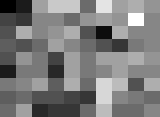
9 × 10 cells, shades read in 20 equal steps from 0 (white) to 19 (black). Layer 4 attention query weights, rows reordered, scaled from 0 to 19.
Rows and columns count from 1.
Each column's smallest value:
10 6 7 4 4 8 2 5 0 6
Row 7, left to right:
10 9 7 12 6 11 3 5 13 6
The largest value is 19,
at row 1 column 1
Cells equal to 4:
2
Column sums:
121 96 92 98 79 100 67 75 74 78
